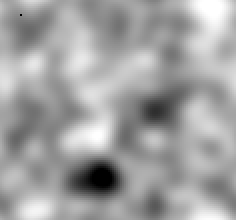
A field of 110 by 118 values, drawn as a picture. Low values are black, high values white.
Two dips sink into the field. The texture varies smoothly and slowly. A single lone cell is far lower than the cells round it. The ninth with the lowest average is the bottom middle. The ninth with the highest average is the top right. No single row or column stands out from its neighbours.
